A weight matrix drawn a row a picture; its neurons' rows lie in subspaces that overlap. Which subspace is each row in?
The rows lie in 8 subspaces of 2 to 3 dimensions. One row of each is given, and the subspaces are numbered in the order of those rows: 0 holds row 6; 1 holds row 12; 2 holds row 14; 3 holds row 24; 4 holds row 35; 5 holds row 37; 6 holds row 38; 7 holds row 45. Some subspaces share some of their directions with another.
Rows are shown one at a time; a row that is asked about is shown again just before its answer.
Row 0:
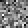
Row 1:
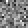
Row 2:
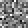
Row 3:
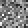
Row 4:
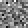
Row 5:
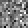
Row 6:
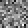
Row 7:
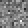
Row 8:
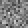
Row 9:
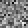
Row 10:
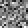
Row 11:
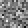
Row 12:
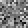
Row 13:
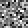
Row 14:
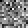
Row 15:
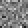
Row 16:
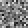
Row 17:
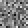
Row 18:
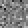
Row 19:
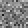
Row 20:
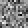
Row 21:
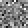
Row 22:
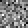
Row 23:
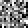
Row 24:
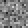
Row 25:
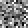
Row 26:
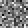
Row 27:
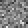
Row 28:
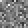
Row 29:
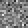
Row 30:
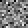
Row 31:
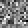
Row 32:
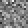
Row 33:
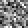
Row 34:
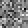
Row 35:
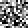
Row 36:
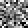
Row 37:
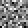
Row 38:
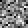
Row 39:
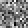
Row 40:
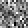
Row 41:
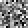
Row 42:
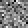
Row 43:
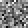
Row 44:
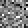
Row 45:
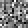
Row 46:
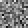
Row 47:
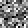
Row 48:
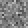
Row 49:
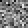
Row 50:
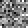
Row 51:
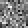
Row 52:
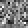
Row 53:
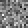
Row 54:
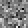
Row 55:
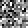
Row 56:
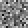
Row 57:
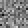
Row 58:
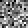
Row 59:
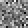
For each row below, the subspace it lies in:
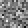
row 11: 0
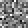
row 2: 7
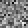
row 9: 1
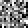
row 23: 2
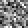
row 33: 3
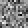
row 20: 4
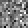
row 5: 2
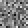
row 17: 7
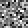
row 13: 0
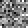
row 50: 2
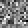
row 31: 1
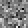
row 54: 0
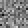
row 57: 7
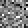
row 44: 5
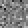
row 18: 5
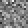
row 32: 3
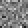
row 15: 5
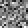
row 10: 5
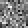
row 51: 4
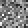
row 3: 5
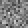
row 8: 4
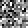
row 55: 2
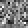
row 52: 1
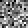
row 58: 2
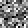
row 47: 0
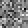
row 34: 2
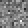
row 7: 2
